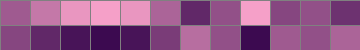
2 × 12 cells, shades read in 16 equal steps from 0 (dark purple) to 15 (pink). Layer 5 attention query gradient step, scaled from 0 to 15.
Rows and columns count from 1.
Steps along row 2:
down down down up up up down down up down up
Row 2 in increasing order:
0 0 1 1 3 5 6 7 7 8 9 10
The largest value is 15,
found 2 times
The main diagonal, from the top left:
8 3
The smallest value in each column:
6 3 1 0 1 5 3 7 0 6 7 4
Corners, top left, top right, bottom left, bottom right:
8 4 6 9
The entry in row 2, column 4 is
0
